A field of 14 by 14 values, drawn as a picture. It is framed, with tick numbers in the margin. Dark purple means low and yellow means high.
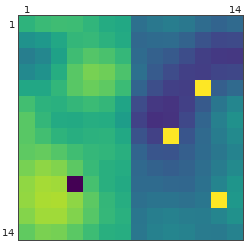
Overall the values sit about 50% of the way up the scale. Four lone cells stand out: three far higher and one far lower than their neighbours. The left part is higher, up to a seam about 50% of the way across. The middle left is the smoothest part.
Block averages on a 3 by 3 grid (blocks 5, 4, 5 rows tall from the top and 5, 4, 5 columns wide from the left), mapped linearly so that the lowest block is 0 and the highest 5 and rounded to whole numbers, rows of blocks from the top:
4 2 0 | 4 1 1 | 5 2 2
